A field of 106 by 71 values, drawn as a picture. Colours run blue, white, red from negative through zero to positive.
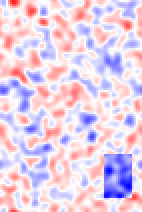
Average level on the scale: 50%. Odd patch: lower, in the bottom right. Grain: blotchy. Ninth with the lowest average: bottom right. Mirror symmetry: none.
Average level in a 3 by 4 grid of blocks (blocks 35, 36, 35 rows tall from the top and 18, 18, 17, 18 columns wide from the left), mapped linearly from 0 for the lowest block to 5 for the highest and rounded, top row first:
5 4 3 3
2 4 3 3
4 3 4 0
